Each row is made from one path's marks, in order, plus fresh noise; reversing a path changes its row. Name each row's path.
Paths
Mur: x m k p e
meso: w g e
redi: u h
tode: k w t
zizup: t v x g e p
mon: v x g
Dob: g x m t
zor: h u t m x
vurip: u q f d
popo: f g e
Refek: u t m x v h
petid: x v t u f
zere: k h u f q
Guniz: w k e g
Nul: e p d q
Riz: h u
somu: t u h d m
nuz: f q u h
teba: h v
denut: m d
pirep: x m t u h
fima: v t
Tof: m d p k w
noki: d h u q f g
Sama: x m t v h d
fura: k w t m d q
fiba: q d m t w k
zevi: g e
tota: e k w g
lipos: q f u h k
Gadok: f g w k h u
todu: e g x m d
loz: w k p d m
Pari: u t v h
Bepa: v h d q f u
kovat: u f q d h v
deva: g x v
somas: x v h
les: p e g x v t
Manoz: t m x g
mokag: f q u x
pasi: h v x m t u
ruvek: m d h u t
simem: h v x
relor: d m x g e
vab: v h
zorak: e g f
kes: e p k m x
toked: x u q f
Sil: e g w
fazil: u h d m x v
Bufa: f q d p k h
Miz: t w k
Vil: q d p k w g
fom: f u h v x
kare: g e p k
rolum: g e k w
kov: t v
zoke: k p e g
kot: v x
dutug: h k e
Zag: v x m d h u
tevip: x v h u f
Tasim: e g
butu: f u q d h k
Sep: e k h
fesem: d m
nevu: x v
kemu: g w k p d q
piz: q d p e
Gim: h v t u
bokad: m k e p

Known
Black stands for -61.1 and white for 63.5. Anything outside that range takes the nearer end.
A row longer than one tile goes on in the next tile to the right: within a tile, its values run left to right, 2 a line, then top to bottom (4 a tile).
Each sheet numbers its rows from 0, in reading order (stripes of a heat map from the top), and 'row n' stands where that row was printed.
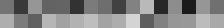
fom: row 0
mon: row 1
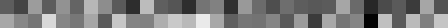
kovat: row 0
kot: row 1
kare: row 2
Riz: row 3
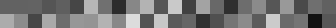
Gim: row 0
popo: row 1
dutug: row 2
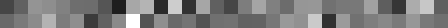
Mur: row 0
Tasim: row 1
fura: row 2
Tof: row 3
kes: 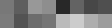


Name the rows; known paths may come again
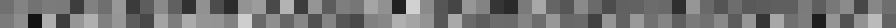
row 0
toked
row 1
pirep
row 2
zoke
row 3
loz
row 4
Miz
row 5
butu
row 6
kare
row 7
zere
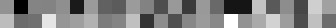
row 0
somas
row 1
noki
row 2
kov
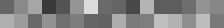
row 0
rolum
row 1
fazil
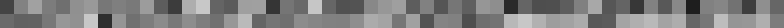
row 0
fura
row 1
Tof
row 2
Vil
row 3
zizup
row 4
kes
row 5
Manoz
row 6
Refek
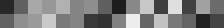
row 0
piz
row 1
zevi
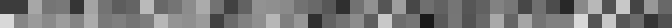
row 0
les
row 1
Sama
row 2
Mur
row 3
dutug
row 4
Bufa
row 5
popo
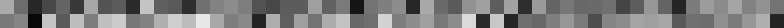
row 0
Riz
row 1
kot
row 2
Gadok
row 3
Pari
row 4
zorak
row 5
pasi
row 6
Nul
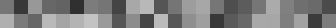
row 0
fom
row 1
vurip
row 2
bokad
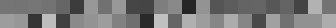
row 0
petid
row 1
nuz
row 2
Gim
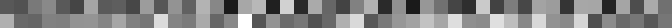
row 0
ruvek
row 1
kovat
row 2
Tasim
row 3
mon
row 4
nevu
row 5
Guniz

